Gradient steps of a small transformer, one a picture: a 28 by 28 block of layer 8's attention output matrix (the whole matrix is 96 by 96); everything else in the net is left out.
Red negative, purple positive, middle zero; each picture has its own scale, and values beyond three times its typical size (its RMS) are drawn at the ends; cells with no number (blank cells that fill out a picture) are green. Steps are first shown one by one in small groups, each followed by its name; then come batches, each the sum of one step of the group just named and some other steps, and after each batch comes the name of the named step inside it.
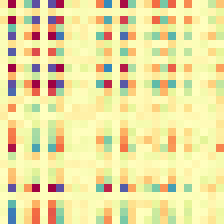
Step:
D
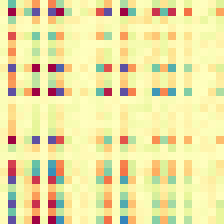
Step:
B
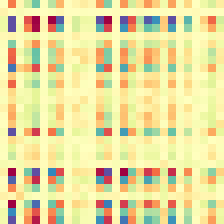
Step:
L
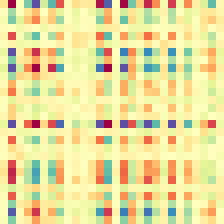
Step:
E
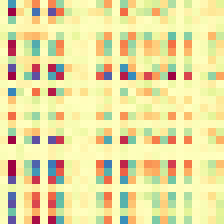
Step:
B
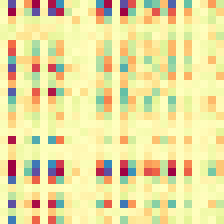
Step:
B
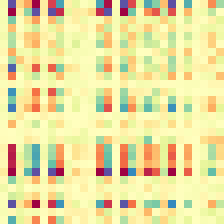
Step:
B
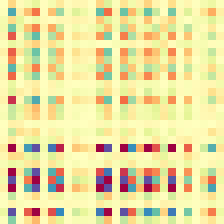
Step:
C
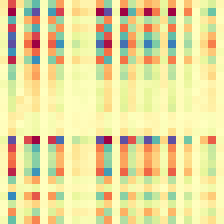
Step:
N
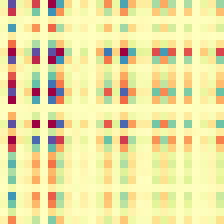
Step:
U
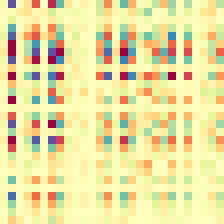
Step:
U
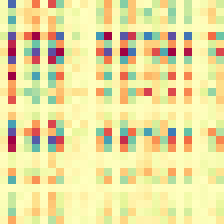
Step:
U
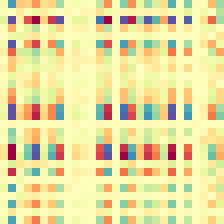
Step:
N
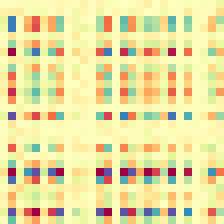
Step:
C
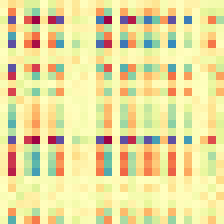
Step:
N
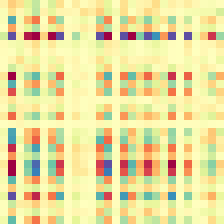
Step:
N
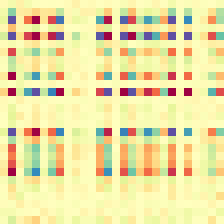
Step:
N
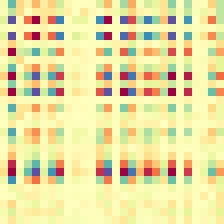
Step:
N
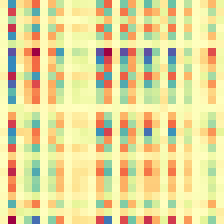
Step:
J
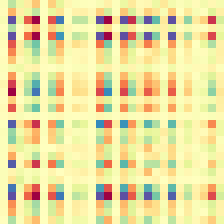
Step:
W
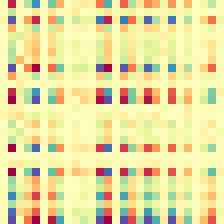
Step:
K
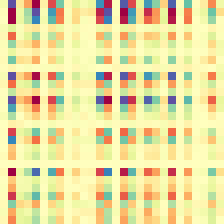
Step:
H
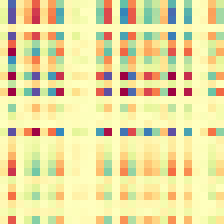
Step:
J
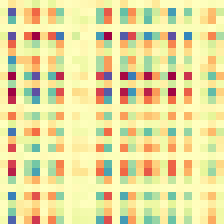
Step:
K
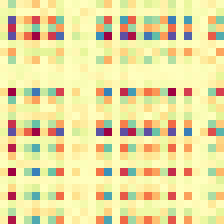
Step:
J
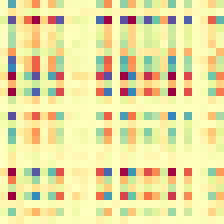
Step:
J
